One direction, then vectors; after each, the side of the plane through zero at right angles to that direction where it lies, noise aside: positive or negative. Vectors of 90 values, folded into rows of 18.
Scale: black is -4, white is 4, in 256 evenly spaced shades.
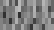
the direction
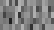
positive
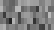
positive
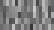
positive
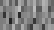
positive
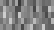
negative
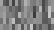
negative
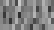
positive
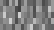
negative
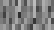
positive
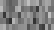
positive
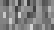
negative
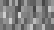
negative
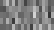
positive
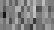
positive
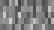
negative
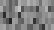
positive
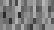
positive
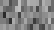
positive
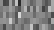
negative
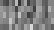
negative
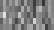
negative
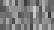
positive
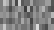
positive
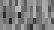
positive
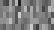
negative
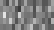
negative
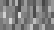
negative
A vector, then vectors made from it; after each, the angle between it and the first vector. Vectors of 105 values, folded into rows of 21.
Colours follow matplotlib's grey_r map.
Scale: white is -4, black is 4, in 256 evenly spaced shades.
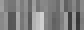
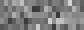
orthogonal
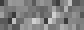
orthogonal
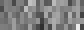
partly opposed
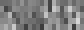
partly opposed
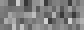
orthogonal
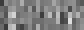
partly opposed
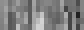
nearly parallel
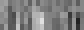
nearly parallel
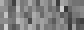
partly aligned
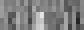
nearly parallel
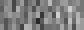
partly opposed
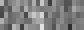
partly aligned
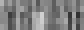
nearly parallel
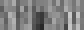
nearly opposite
